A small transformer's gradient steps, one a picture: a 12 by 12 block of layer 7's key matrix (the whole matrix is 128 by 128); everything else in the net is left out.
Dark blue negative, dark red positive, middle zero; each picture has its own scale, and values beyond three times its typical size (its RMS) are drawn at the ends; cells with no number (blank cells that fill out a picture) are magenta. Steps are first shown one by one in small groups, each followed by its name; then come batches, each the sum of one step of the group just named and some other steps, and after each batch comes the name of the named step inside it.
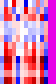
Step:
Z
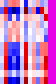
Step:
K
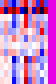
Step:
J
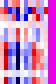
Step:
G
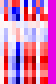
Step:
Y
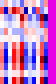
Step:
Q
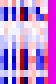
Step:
Y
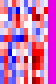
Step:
G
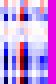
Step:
Q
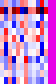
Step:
J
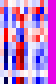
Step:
Z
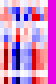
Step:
G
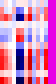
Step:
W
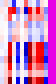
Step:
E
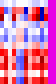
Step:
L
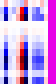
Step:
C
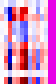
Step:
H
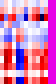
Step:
L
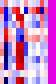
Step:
L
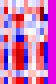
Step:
E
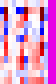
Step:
E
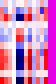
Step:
W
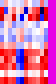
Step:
L
